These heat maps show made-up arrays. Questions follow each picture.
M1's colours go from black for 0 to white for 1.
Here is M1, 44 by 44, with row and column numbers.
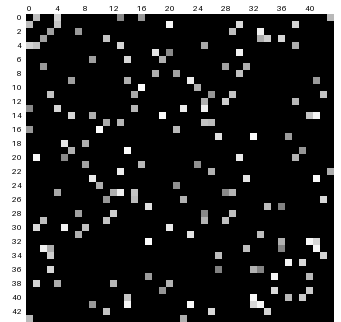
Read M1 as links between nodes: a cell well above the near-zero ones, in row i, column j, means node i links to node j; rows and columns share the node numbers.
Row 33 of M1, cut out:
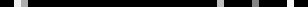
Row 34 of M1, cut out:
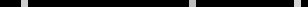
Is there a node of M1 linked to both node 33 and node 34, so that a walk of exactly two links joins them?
yes
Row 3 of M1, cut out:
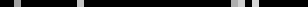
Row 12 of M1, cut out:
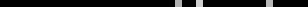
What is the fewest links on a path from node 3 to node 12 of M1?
4
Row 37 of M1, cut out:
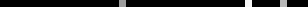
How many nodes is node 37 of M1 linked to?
3
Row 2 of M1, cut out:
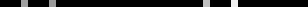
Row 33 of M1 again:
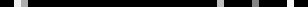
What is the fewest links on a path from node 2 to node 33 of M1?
1
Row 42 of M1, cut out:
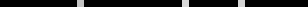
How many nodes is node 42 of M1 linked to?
3
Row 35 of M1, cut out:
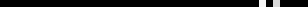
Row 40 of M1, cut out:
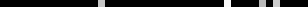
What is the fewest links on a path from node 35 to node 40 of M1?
2
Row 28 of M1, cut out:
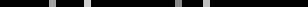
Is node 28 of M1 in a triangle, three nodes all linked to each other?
yes
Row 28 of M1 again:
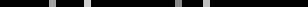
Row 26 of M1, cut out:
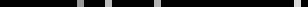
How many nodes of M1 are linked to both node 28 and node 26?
0
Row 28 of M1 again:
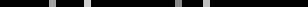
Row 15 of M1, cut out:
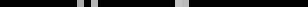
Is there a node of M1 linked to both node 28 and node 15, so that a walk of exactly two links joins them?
yes
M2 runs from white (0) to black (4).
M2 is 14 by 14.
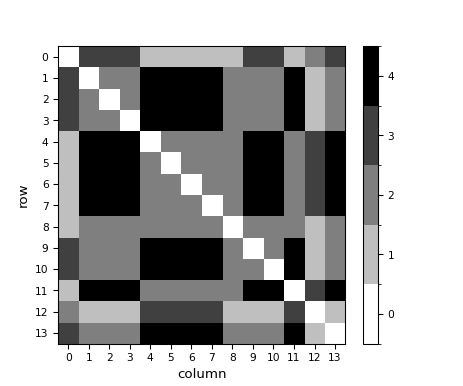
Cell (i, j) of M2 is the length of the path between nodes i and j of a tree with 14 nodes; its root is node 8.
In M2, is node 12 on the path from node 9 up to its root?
yes
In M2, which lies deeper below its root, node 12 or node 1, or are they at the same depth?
node 1
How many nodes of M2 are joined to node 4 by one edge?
1
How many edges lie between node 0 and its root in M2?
1
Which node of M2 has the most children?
12
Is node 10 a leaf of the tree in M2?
yes
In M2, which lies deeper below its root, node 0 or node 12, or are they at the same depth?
the same depth
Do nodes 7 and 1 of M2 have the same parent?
no
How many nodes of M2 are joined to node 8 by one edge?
2
